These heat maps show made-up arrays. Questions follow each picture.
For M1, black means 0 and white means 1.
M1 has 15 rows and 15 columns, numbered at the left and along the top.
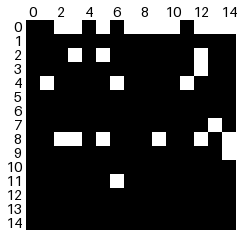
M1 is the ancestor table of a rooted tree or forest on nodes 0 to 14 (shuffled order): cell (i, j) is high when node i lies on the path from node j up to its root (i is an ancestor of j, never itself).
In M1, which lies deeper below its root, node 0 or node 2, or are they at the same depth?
node 2
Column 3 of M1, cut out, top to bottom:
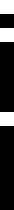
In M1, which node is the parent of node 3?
2
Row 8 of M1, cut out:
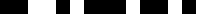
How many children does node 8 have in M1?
2
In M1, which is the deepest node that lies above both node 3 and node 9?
8
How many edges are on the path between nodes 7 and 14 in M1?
4
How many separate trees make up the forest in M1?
2
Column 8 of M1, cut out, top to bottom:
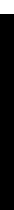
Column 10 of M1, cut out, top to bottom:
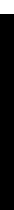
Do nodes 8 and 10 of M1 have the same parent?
yes
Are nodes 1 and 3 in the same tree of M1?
no
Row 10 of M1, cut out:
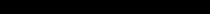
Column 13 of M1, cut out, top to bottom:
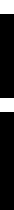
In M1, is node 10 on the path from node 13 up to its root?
no
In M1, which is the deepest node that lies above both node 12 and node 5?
2
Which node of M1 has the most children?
0
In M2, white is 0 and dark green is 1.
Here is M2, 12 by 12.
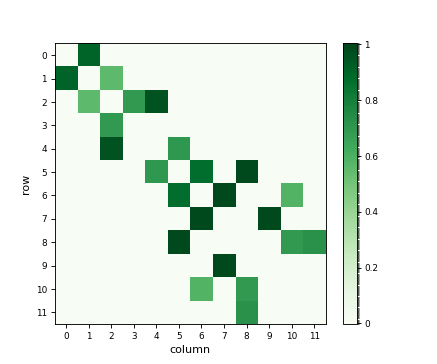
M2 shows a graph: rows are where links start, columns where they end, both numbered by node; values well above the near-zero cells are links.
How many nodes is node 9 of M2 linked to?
1
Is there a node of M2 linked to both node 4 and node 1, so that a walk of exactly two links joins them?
yes
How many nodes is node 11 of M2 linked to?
1
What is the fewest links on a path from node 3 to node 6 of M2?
4
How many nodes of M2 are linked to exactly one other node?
4
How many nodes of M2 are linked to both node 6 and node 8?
2
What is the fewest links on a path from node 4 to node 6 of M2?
2
